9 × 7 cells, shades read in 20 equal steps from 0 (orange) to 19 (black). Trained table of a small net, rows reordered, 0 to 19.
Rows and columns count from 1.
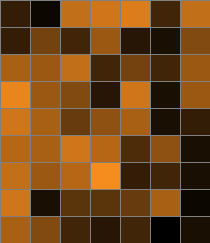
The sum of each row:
60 88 62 60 66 57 62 79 95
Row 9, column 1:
6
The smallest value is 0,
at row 7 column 4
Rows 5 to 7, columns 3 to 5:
11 8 6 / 3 5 13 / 5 0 15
